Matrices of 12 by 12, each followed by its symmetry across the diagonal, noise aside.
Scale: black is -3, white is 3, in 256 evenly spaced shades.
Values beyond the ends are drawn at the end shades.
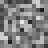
symmetric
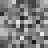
antisymmetric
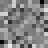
symmetric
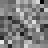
antisymmetric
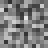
antisymmetric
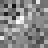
symmetric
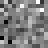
antisymmetric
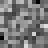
symmetric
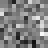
antisymmetric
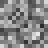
symmetric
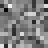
antisymmetric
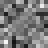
symmetric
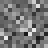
symmetric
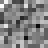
symmetric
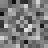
symmetric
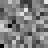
antisymmetric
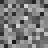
symmetric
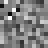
antisymmetric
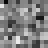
antisymmetric
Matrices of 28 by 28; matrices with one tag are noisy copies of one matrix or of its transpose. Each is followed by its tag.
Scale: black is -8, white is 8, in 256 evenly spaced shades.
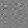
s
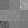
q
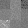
q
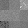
q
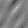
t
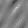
t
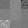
q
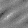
t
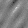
t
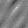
t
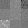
q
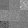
q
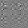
s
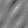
t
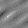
t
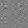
s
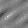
t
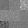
q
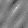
t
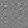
s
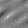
t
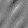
t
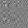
s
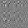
s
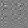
s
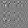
s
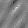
t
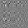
s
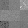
q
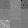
q
